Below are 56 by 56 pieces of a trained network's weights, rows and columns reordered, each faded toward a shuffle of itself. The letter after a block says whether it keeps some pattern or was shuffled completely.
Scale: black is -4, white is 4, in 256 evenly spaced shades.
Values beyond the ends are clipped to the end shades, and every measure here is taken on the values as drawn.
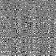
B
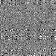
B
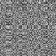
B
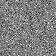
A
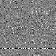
B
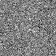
A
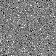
A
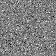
A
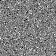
A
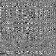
B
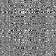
B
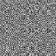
B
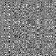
B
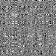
B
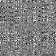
B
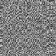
B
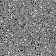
A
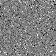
A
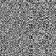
B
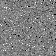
A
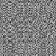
B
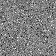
A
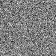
A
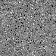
A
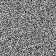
A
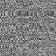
B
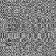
B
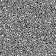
A
